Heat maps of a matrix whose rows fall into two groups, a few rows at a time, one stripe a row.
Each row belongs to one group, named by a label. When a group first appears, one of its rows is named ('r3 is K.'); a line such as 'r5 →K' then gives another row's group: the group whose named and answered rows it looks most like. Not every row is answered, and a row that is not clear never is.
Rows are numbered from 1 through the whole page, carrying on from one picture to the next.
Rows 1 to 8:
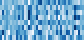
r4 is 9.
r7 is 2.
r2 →9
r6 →9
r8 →2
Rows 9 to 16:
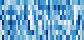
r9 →2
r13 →9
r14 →9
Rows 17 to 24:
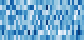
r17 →2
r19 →2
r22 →2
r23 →9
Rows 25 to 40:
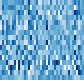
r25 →9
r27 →9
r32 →9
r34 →2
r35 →9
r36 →2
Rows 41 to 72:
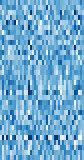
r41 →2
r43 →9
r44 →2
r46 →9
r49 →9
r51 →2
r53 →9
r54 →2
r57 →9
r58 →9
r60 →9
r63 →2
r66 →2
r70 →2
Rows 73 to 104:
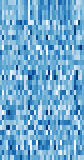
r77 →2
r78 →9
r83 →2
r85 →9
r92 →9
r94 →9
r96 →9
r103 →9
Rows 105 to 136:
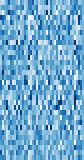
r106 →9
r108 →2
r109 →2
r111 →2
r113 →9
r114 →9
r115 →9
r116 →9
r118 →9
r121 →2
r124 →9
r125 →9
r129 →2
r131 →2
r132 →2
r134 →9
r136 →2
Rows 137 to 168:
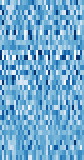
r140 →2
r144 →9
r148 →2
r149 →2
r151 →2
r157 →2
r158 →2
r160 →2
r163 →9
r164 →2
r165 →9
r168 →2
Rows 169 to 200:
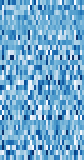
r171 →2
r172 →2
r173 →9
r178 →9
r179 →2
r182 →2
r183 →2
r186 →2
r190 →9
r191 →2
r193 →2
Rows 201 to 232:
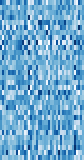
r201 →2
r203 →2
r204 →9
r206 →2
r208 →2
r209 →9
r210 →2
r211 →9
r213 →2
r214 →9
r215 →9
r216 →9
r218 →9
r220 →2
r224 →9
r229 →9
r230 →9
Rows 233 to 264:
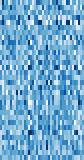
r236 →9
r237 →2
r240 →2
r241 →9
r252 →2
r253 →2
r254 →2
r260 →9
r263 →9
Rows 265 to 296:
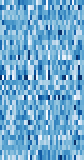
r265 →2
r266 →2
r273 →2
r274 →2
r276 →9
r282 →2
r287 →2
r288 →2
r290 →2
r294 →9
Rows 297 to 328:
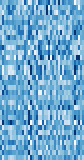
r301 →9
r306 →2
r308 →2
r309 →9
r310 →9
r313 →9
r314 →9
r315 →9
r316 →9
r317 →9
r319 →9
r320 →9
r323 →9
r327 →9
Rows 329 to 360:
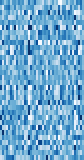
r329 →9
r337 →9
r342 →9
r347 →2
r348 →2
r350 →9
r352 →2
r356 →9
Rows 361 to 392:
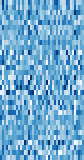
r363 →9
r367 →9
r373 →2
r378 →2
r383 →9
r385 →2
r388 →9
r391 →9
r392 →2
